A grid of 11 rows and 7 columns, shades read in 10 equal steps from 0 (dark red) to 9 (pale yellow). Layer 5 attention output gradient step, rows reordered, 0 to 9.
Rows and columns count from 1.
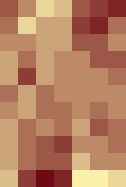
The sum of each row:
29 31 33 32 33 34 33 32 29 33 36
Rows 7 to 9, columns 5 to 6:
5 4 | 6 3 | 5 5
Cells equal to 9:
2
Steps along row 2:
up down same down down up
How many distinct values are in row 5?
4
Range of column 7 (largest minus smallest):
7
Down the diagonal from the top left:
3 8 6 5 5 5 5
